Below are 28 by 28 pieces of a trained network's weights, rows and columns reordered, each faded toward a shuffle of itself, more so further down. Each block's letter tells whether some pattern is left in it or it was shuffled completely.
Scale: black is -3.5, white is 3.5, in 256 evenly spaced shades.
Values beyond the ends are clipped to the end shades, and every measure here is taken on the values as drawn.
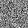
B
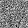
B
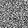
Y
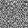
Y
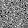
B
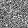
B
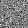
B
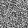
B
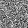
B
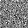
B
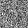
B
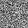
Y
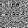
Y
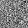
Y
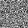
Y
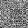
Y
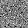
B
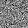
B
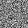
Y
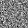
B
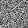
B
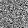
Y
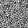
B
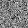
Y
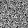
B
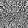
Y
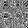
Y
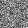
B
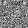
Y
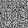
Y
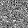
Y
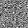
Y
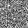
B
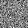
B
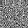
Y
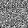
B
